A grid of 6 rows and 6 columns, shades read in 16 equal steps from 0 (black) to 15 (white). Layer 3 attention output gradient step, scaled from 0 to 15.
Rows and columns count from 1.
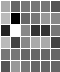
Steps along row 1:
down up same same down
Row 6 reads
5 9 7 6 6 6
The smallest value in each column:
2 0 6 3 3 4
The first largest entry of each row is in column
1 1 2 1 1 2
